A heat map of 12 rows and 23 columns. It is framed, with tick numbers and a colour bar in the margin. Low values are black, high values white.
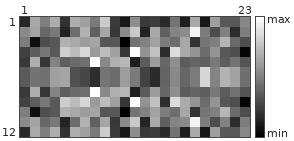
Mirror symmetry: top to bottom. Histogram: bell-shaped. Calmest part: middle right. Seam: none. Grain: fine.
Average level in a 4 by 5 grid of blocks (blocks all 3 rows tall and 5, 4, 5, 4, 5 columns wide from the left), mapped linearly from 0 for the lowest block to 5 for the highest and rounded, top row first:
15021 / 24332 / 24332 / 15021
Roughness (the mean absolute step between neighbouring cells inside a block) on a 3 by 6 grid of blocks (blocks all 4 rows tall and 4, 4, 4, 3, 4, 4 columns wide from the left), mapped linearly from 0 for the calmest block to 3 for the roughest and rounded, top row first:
1 1 3 1 2 1 / 1 1 1 1 0 0 / 1 1 3 1 2 1
